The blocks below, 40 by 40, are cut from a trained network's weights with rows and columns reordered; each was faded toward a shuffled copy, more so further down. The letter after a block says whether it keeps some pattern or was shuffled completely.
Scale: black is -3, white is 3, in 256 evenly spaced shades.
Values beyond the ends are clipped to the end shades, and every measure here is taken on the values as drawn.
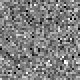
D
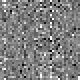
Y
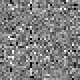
Y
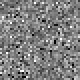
D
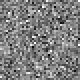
D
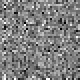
Y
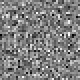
Y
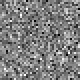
D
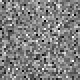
D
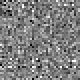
Y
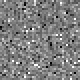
D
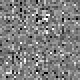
Y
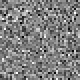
Y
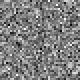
D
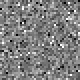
D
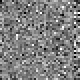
Y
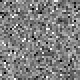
D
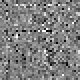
Y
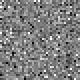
D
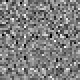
Y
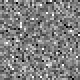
D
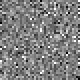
Y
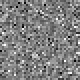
D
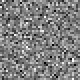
D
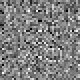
Y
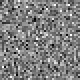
D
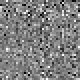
Y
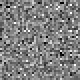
Y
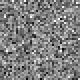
D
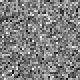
D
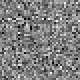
Y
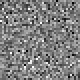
D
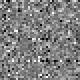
Y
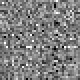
Y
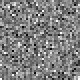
D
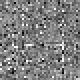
Y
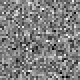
D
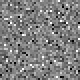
D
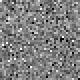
D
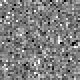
D
